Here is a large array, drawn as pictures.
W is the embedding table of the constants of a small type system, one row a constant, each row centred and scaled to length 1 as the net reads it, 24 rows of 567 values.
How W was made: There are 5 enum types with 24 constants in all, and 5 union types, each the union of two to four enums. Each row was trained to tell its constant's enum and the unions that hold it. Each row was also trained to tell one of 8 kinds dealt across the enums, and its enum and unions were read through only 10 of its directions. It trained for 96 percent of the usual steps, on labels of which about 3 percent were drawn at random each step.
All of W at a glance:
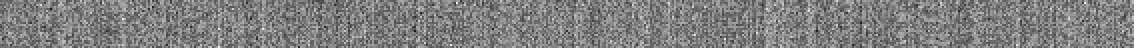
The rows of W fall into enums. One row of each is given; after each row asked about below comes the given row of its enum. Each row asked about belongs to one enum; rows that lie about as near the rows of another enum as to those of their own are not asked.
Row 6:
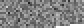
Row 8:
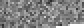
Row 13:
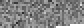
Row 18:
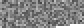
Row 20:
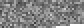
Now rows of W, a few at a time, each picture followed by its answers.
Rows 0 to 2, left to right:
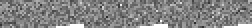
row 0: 18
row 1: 13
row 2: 13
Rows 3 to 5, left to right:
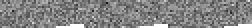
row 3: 18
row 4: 20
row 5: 18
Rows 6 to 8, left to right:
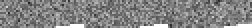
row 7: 6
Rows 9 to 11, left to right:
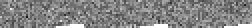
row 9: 20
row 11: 13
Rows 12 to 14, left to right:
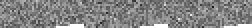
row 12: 6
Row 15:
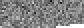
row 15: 8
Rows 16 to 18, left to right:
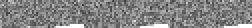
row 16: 6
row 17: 20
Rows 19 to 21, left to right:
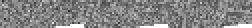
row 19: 13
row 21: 20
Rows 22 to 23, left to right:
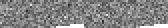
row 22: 18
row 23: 8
